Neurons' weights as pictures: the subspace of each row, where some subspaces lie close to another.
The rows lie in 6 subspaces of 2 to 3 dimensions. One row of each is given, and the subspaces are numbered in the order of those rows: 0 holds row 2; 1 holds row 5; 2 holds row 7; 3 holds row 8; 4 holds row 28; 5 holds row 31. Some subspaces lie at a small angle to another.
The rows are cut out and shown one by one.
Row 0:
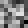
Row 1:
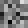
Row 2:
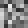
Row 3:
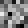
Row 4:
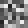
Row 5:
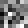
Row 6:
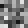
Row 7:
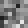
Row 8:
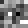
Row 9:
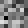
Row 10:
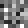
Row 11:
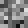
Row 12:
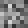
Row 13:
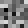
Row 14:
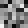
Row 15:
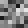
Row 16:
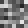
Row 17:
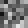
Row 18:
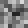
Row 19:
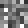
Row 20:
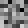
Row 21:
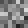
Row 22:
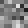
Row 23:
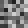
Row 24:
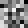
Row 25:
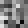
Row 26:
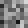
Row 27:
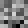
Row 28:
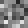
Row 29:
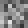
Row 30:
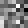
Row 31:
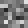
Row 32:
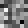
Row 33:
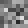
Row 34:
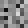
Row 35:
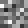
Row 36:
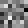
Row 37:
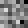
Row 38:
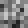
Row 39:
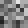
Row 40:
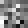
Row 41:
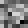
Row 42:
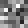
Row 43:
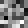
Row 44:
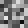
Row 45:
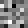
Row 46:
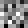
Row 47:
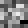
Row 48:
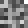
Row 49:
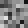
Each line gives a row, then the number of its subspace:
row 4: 0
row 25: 2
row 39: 4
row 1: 5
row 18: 3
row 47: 3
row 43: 4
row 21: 1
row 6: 1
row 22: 2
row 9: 4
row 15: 2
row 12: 0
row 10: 5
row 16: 3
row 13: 5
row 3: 1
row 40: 2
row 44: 4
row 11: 4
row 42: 2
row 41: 3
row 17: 1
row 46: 5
